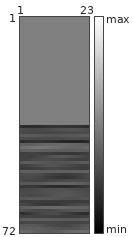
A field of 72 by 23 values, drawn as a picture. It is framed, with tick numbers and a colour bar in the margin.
It is made of 2 by 1 panels. Panel 1,1: middling, flat. Panel 2,1: low, streaked across.
